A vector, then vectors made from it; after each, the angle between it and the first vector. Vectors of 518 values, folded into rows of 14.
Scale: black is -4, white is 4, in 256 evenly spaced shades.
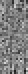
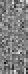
nearly opposite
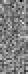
partly aligned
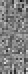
nearly parallel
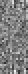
nearly opposite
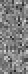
partly aligned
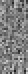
nearly parallel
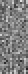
nearly opposite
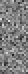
orthogonal
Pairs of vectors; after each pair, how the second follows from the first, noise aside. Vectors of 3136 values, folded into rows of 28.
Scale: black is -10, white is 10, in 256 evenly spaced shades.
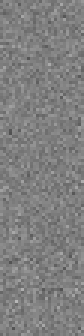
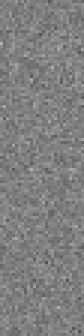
shuffled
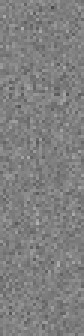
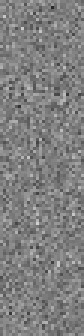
scaled up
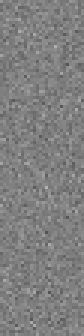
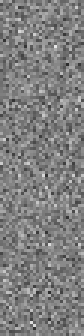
scaled up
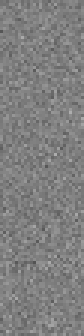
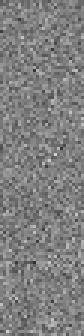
scaled up
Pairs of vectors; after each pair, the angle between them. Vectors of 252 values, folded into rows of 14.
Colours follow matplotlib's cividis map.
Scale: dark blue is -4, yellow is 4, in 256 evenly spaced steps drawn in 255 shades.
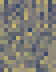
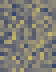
orthogonal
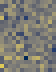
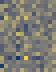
nearly opposite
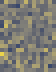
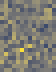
partly aligned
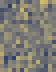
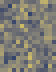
nearly parallel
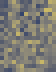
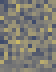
partly aligned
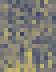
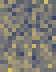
partly aligned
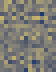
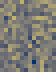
partly aligned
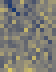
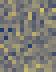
orthogonal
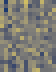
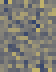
partly aligned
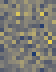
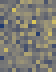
partly aligned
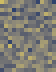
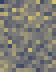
nearly opposite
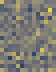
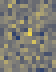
orthogonal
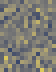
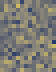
partly aligned
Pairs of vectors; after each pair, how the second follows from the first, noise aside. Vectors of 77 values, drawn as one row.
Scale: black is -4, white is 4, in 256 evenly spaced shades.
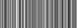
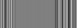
partly zeroed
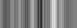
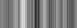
reversed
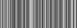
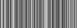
reversed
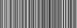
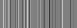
partly zeroed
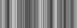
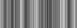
reversed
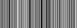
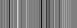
partly zeroed
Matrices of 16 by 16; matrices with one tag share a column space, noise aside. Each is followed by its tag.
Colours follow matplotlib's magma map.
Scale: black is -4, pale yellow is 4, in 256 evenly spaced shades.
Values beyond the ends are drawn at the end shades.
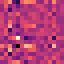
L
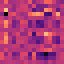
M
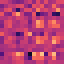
M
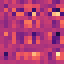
M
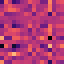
L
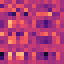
M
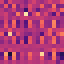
M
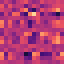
M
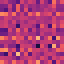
L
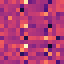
L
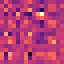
M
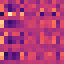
M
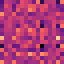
L
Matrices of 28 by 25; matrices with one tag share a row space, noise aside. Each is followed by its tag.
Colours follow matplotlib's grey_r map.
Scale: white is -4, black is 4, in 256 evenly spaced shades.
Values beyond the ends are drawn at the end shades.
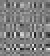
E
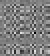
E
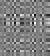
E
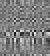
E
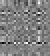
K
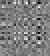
K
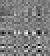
K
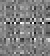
E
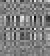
E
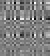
E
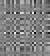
E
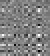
K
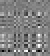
K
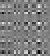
K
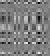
K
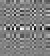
E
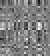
K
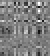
K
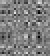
K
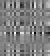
E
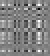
K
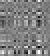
K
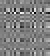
E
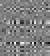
E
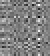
K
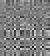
E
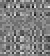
E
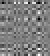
K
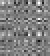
K
